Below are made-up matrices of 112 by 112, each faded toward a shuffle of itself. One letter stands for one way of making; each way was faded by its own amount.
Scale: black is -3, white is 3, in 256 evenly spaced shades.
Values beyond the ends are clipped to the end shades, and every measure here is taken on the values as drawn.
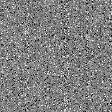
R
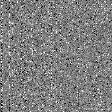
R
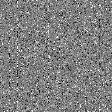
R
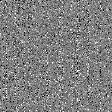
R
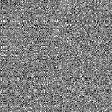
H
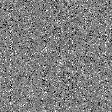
R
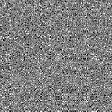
H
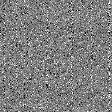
R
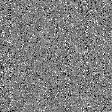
R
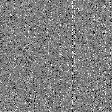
R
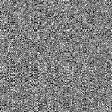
H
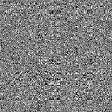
H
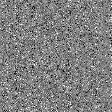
R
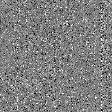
R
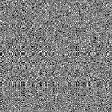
H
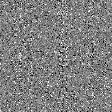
R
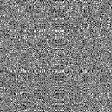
H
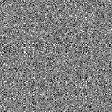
H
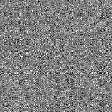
H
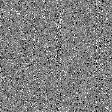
R
